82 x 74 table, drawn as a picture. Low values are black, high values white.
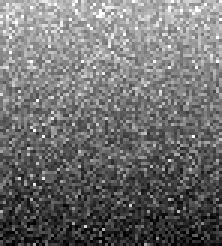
The grain is fine, like static. No regular stripes run through it. The field climbs toward the top.
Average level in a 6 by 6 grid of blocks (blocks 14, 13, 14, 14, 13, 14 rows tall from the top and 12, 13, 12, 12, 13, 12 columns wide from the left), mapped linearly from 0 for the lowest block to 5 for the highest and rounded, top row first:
5 5 5 5 5 5 | 4 4 4 4 4 4 | 3 3 3 3 3 3 | 2 2 2 2 2 2 | 1 1 1 1 1 1 | 0 0 0 0 0 0
